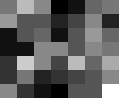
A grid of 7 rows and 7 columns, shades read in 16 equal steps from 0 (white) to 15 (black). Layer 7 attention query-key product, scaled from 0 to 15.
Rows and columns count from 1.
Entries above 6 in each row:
6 6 6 7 4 7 6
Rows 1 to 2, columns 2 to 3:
4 7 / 10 10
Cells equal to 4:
2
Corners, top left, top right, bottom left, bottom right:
8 8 7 0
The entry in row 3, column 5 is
10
